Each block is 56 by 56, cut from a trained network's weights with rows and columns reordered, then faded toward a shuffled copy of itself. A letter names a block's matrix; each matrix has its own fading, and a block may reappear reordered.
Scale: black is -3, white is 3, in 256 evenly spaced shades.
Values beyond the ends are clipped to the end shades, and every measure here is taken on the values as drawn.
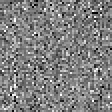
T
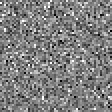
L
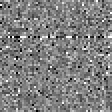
T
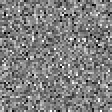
L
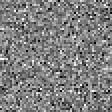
L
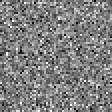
L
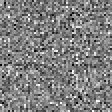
T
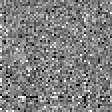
T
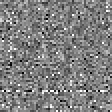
T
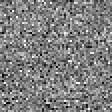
L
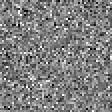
L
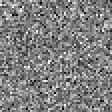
L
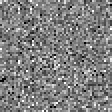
T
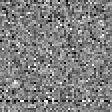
T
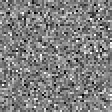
L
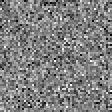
L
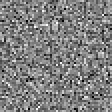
L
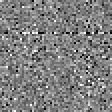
T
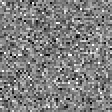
L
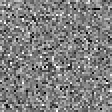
L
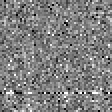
T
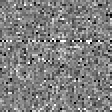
T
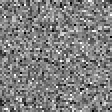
L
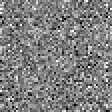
T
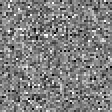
L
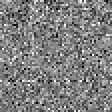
L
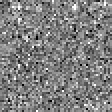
T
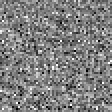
L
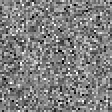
L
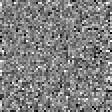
T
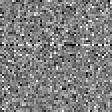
T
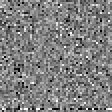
T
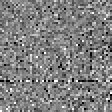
T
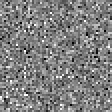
T
